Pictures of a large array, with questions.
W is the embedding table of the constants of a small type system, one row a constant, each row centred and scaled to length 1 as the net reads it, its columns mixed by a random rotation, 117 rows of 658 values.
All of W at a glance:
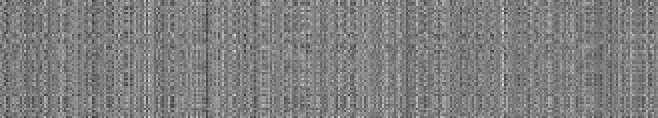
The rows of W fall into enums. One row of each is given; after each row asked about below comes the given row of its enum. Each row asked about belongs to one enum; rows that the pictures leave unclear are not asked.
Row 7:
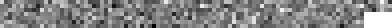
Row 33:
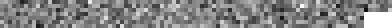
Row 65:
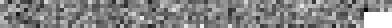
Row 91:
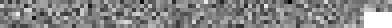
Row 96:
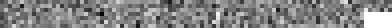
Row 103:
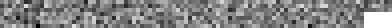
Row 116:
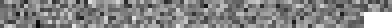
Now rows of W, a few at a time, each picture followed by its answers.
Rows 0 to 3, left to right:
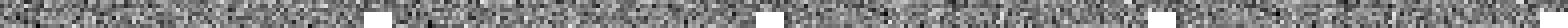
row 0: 103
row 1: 116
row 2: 96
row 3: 96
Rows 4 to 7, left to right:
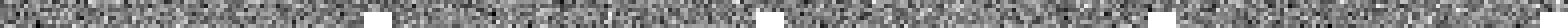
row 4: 116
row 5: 96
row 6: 33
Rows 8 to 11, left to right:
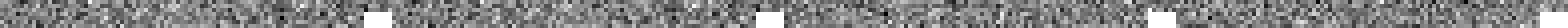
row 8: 33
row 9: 33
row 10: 96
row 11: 91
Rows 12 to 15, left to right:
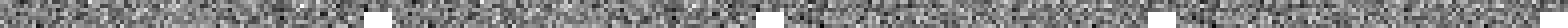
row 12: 33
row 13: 33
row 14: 103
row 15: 103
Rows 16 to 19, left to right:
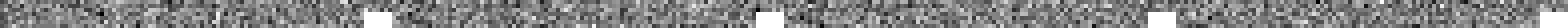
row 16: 96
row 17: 65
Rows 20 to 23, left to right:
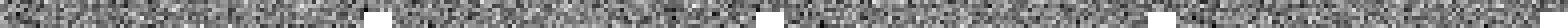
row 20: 65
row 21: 33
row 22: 116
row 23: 103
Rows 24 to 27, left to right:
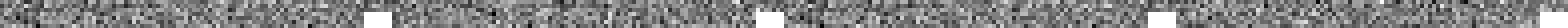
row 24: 103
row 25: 96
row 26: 103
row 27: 91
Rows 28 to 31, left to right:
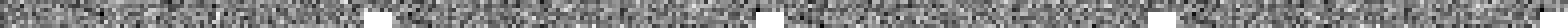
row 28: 96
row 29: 65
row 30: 103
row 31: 65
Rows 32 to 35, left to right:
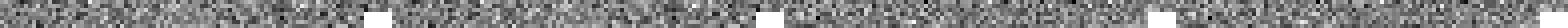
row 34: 91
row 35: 91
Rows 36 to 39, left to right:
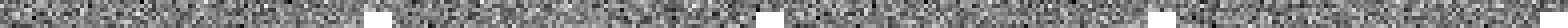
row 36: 91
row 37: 33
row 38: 91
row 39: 103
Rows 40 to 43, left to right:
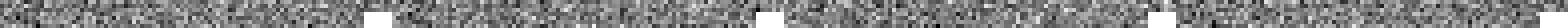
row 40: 103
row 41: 65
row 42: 7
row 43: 116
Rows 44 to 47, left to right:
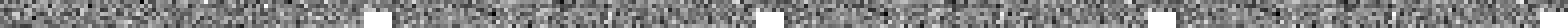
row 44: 91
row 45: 96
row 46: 96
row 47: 96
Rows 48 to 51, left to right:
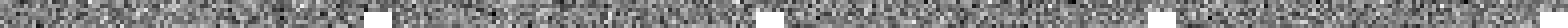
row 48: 33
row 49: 96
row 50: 91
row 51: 91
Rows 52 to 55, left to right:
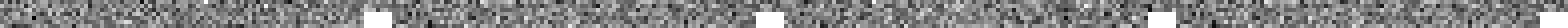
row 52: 91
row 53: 116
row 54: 33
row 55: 116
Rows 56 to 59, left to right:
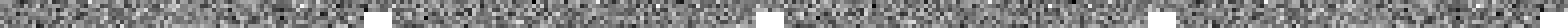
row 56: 33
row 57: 91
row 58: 91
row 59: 33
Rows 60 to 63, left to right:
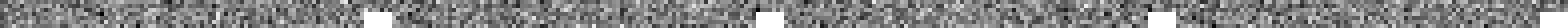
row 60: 96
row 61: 65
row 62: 33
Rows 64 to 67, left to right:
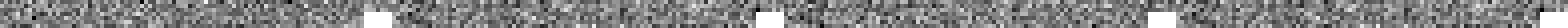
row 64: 91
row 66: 103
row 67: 65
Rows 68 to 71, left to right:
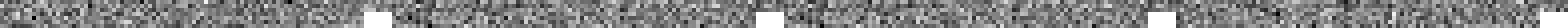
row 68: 91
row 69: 103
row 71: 96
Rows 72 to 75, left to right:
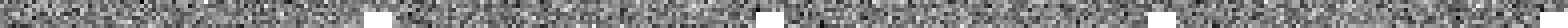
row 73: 65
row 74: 116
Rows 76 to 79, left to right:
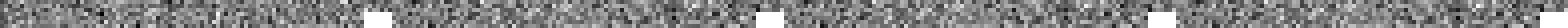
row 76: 96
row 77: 33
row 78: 33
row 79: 33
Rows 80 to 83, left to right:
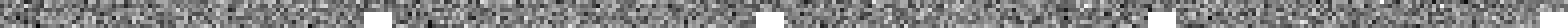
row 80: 103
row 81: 116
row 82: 33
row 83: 91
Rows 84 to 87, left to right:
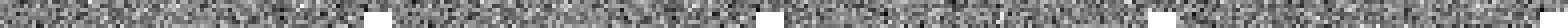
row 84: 33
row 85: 33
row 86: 96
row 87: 65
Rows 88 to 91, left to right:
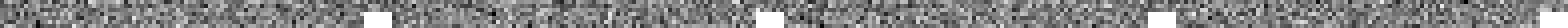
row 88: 116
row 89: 96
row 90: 103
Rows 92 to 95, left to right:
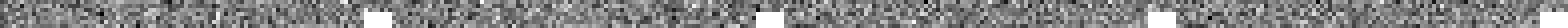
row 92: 96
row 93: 33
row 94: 91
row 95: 91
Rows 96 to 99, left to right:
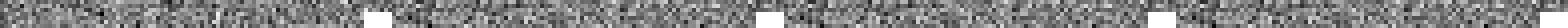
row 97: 103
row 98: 103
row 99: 103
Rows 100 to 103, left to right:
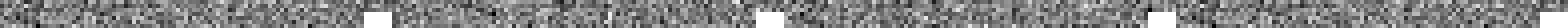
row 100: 103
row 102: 65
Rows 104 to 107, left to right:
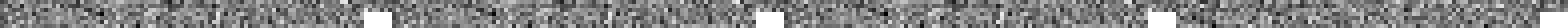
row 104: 96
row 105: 96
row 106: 96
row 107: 103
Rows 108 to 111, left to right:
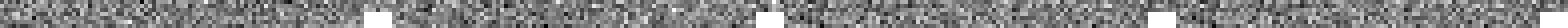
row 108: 91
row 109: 7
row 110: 103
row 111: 103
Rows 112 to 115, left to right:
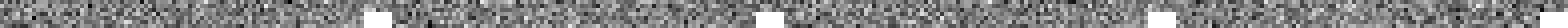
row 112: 91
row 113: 116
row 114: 91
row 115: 33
